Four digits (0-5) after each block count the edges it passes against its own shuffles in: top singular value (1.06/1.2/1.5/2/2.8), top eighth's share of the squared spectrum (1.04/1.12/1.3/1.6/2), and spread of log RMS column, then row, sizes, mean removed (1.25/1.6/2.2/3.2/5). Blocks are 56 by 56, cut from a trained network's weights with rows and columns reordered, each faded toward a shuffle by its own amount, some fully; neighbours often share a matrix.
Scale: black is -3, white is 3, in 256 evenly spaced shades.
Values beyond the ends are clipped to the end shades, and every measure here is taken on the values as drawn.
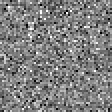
1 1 0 0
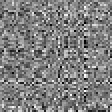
4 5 2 3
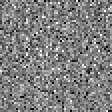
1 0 0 0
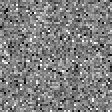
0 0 0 0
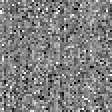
2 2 0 1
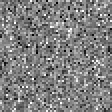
1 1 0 0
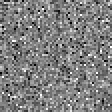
0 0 0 0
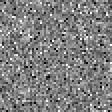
0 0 0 0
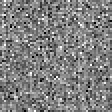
1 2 0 1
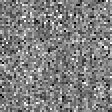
2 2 0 1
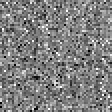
0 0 0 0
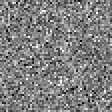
1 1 0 0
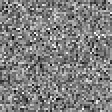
1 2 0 0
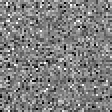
2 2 2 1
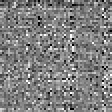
2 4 3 2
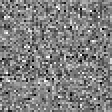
1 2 0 1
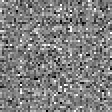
1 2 2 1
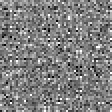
2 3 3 1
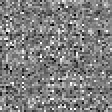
2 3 2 0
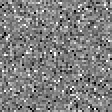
0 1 0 0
